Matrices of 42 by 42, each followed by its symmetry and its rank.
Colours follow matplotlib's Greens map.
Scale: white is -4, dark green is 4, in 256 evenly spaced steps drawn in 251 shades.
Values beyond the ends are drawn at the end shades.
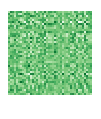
neither, rank five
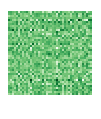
neither, rank five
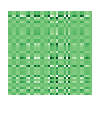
neither, rank one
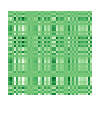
neither, rank one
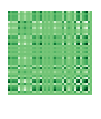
symmetric, rank one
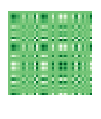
symmetric, rank one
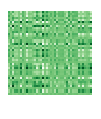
neither, rank two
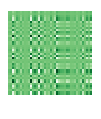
neither, rank one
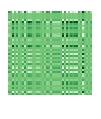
neither, rank one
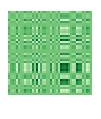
symmetric, rank one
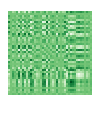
antisymmetric, rank two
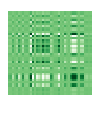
symmetric, rank one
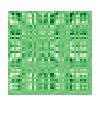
antisymmetric, rank two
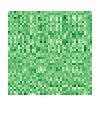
neither, rank five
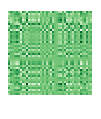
antisymmetric, rank two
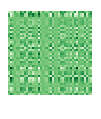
neither, rank two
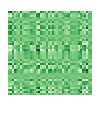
neither, rank two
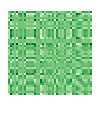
antisymmetric, rank two
